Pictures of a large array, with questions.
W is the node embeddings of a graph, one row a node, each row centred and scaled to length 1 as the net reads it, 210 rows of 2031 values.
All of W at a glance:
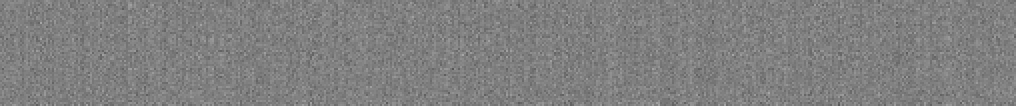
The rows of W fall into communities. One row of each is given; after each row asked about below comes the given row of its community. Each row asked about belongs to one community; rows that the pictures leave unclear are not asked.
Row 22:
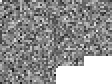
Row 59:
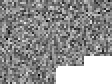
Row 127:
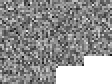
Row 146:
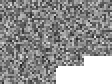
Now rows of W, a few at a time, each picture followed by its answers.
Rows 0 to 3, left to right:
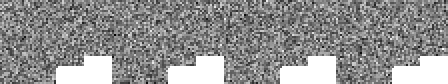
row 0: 146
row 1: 59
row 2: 127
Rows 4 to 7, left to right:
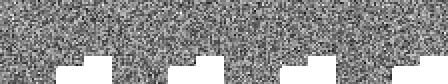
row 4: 59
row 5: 59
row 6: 146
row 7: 127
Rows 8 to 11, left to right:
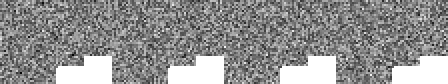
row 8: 146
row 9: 146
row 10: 146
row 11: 127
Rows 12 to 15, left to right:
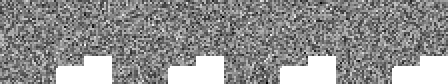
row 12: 146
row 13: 59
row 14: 59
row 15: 146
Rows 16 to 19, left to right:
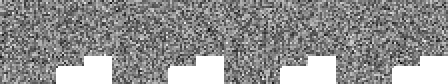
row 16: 127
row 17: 146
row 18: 146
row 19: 22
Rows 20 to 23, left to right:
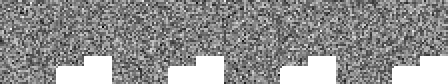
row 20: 22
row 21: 127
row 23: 22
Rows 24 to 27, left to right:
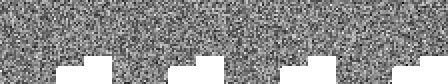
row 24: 127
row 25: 146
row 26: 127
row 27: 22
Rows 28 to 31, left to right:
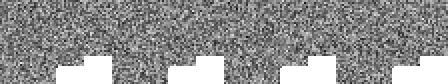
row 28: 146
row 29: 59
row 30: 22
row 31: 22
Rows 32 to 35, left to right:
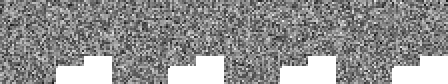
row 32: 59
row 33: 146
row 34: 59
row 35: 146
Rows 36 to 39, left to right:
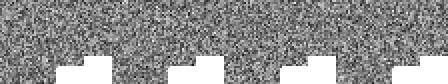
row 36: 59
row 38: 127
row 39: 127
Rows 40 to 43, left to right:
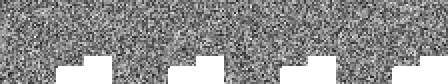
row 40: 146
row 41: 146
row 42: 127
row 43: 22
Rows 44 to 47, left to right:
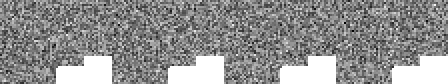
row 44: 127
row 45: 127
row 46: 146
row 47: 146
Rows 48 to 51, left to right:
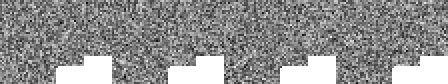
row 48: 146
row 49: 22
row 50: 146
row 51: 22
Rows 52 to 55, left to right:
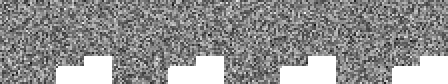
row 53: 59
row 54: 59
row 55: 127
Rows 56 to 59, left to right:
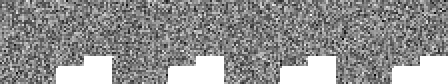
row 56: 146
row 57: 127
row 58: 127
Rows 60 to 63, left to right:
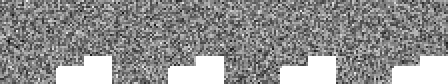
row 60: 146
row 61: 127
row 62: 59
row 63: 146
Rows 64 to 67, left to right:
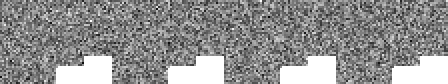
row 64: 59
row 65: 59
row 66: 127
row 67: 127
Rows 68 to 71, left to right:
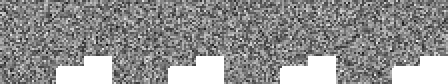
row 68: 22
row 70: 146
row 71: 59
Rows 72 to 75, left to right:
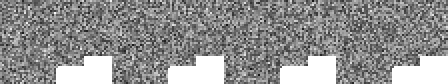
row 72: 22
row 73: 146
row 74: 22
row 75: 146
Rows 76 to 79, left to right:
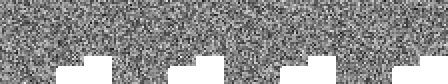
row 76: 127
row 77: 146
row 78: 127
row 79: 127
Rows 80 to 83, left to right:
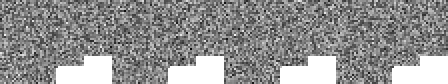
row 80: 146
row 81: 127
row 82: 127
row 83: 146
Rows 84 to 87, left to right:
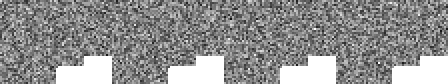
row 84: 22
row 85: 146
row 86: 146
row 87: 22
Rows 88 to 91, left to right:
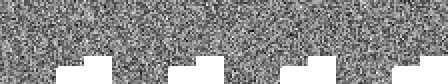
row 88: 127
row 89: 127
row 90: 22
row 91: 146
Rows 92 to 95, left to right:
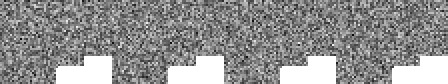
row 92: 22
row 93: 59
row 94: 127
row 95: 146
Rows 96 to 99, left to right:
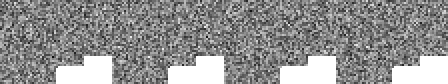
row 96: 146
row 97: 22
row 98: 59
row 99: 127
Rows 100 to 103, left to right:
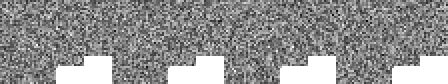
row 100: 59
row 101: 59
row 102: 59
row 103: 146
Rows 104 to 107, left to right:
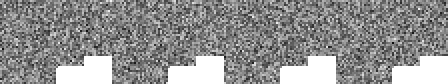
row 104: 22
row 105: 127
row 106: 127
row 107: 127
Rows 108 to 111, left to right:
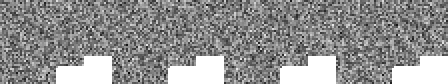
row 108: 127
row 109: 22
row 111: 127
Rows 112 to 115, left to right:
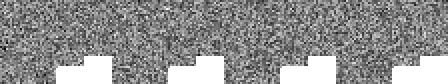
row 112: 59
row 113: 59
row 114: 22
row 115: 22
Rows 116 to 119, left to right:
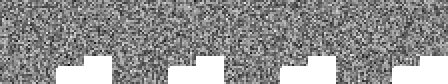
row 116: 146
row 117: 22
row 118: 59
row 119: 22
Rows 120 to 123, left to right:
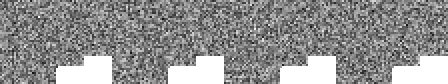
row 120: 146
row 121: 22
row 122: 127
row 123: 127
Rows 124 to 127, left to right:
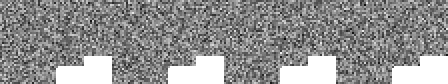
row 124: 127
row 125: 127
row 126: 59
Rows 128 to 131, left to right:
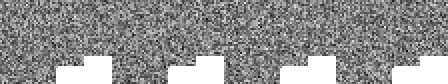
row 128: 127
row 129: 59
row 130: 22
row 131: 127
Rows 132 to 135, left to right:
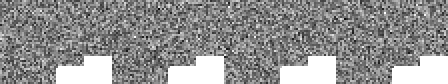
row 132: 146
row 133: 127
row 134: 59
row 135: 127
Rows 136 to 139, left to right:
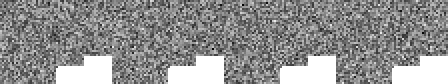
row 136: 146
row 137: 146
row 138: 146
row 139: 146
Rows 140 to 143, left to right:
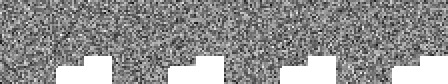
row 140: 22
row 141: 127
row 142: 146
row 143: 146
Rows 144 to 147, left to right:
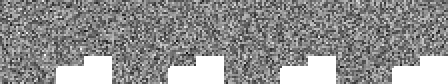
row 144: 59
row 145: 146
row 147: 127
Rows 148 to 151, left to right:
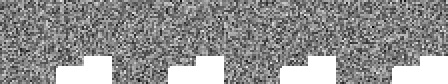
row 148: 127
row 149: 22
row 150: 146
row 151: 127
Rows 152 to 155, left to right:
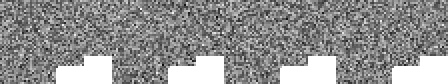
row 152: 146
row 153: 59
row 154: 59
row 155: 146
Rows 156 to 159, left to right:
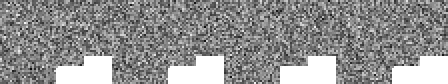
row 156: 59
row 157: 146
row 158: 127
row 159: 127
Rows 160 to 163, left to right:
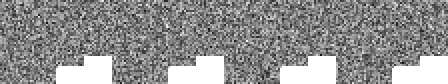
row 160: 146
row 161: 127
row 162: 59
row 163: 22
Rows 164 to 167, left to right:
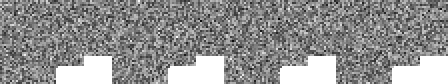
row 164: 127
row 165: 146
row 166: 146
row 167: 59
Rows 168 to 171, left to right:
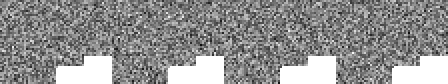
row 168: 59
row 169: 59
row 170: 146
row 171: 22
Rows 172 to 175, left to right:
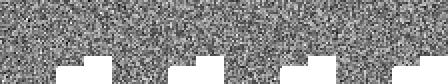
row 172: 127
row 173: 22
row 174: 146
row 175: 22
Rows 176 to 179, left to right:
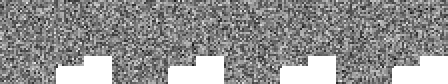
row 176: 146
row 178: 146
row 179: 127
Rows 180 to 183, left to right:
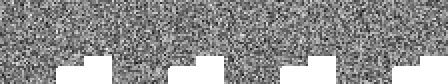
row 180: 22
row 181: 127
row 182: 22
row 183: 59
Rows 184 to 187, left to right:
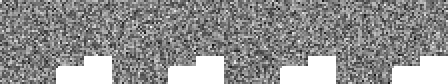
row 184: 22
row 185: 59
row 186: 22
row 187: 59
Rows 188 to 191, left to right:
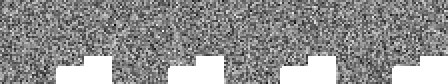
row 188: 59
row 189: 146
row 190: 59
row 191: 59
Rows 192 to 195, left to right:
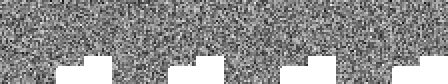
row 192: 59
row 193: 22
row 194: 22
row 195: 127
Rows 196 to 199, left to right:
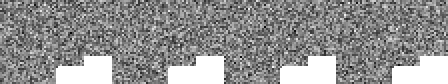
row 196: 146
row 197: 59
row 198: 22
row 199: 127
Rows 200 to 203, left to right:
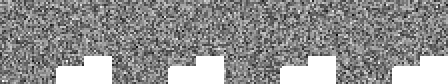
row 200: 127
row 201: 22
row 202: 22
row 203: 22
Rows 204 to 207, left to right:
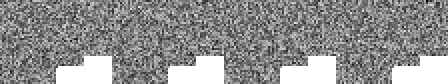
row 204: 146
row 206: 127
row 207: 146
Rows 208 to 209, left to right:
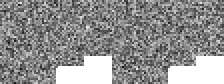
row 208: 146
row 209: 127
